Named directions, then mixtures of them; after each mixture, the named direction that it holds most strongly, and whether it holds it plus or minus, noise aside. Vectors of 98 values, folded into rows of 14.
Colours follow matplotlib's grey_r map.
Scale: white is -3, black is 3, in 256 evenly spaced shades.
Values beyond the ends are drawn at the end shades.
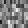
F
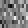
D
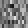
D, plus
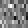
D, minus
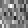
D, minus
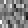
F, minus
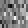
D, plus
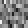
F, minus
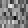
D, minus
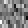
F, minus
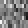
D, minus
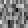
F, minus
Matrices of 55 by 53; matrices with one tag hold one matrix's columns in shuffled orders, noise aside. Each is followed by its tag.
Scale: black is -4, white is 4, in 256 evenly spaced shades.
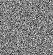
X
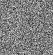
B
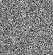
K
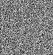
K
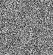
B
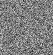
X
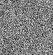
K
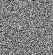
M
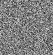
B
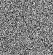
B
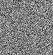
M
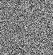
M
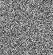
M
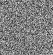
B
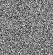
M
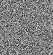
M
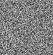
X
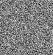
X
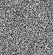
K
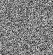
K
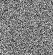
M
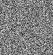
K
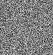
K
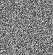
K
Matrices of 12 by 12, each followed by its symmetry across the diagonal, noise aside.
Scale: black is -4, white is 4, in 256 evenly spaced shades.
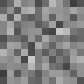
symmetric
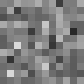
neither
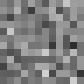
antisymmetric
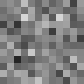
antisymmetric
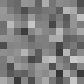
antisymmetric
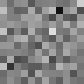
neither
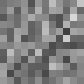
neither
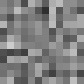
antisymmetric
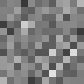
symmetric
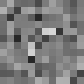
symmetric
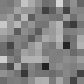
symmetric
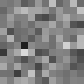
neither
